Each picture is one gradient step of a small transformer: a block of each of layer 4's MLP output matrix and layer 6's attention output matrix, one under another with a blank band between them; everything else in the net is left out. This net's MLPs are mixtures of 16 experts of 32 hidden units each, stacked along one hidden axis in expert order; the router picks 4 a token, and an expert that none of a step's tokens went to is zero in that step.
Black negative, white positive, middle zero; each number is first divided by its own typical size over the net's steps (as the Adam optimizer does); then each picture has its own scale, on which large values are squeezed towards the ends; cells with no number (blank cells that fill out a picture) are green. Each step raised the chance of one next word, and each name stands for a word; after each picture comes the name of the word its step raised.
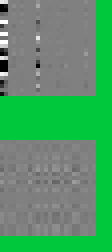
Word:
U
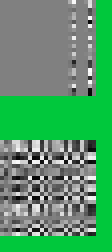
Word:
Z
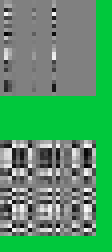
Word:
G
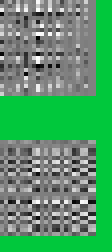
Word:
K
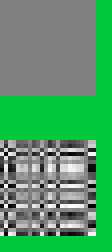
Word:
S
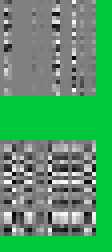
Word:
U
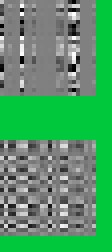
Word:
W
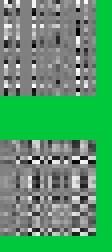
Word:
Z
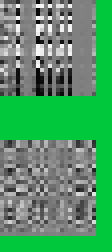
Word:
G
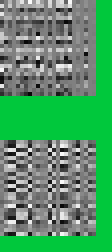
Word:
S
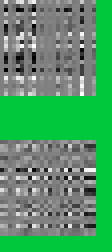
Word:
W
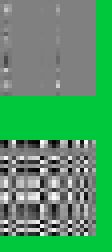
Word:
Z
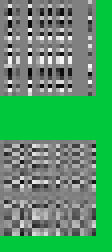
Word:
S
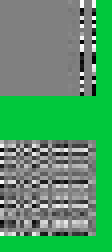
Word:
S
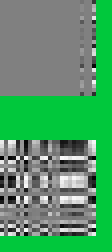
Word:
Z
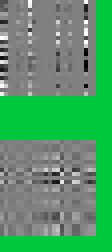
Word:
U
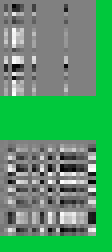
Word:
U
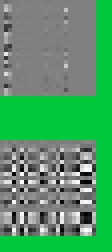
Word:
U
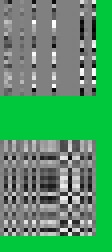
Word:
Z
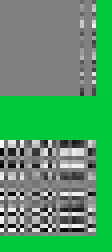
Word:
G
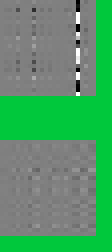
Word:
W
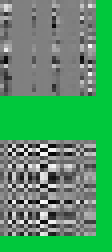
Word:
S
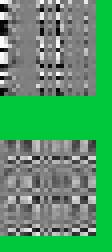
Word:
Z
